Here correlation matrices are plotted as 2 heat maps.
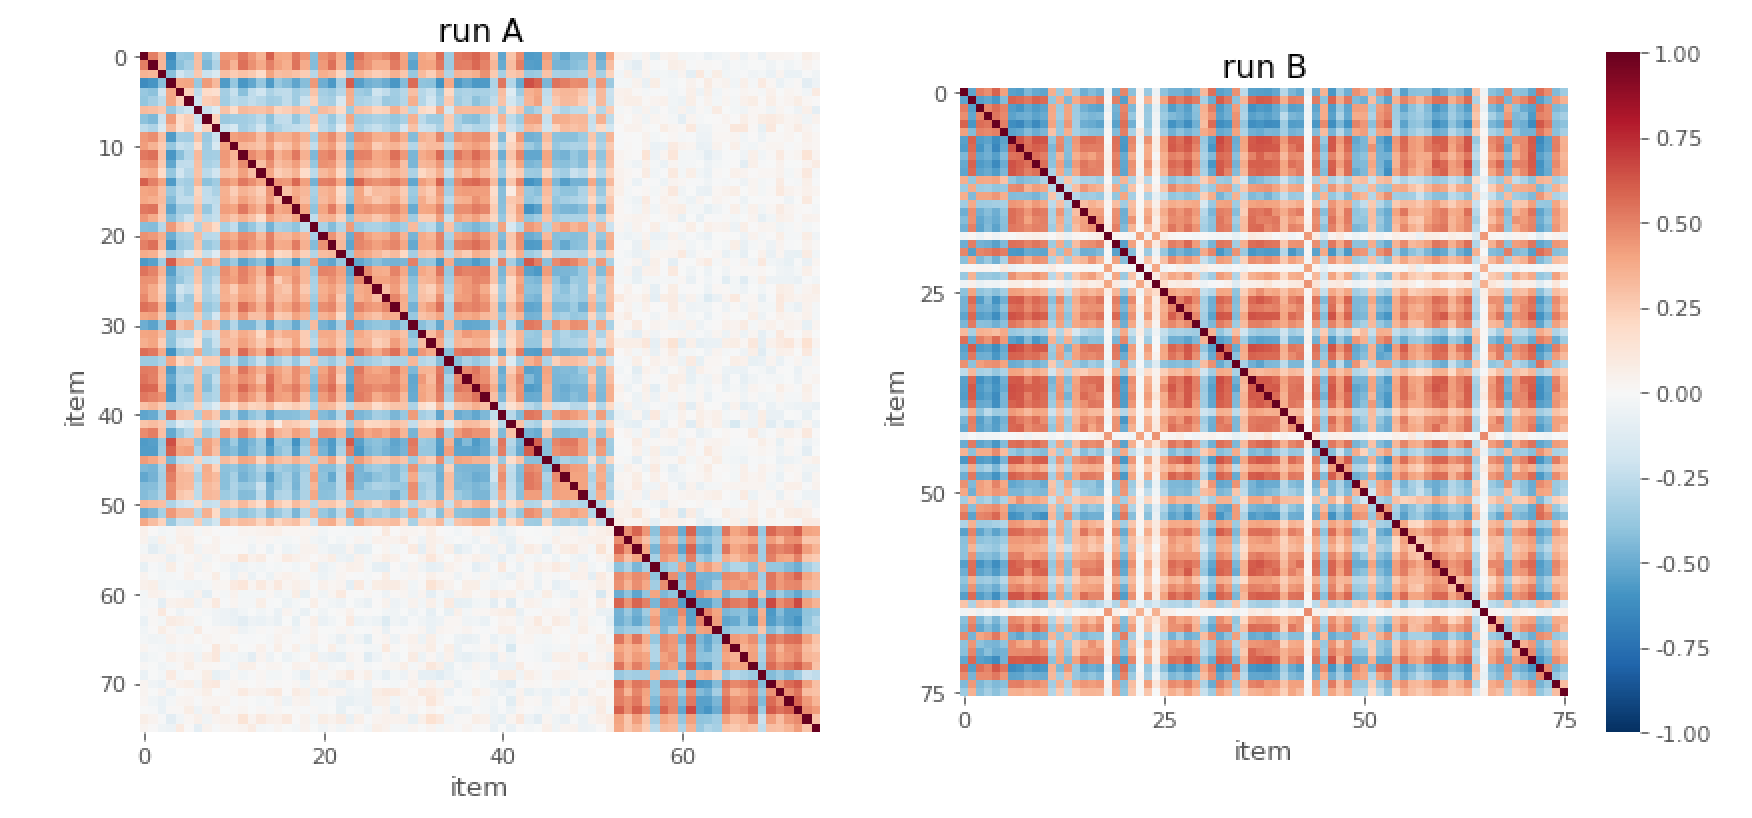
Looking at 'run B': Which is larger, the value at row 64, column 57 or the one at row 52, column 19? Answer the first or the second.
the first
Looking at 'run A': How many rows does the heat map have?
76
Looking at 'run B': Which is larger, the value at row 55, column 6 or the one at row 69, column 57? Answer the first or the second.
the first
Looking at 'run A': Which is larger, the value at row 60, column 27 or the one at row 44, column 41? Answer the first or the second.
the first
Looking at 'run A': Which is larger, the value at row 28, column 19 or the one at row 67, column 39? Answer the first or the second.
the second
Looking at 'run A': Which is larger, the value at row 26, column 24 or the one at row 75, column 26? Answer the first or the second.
the first
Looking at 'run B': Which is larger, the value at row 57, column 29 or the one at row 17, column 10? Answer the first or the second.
the second
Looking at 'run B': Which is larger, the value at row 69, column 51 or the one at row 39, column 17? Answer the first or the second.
the second
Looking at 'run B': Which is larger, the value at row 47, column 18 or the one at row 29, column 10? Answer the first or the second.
the second
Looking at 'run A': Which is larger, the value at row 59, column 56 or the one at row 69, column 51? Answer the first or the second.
the first
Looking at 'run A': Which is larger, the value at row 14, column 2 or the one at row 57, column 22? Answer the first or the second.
the first
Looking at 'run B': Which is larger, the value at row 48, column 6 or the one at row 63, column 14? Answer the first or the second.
the first
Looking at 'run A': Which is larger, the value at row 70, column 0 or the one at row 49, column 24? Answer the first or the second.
the first
